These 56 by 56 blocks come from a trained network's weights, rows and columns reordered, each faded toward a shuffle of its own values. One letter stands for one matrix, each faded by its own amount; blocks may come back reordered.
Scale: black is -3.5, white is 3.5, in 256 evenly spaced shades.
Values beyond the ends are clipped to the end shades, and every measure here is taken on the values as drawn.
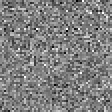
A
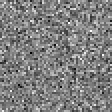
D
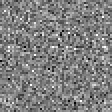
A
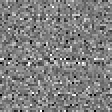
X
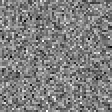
D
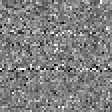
X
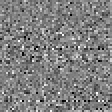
X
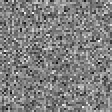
D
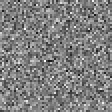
D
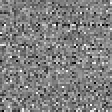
X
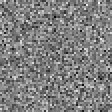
D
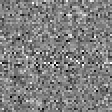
X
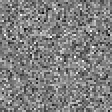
D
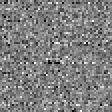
X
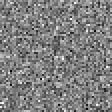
D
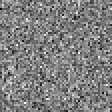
D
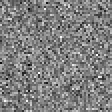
D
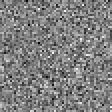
D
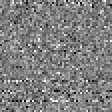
X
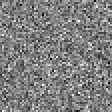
D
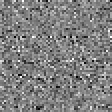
X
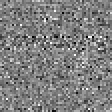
X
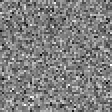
D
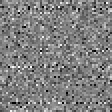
X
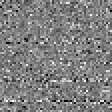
X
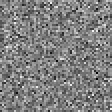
D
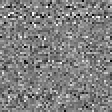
X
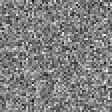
A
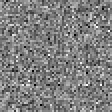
A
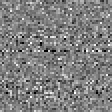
X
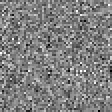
A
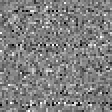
X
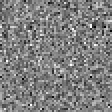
A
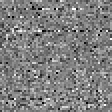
X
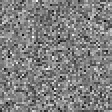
D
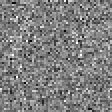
A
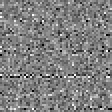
X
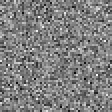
A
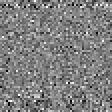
X
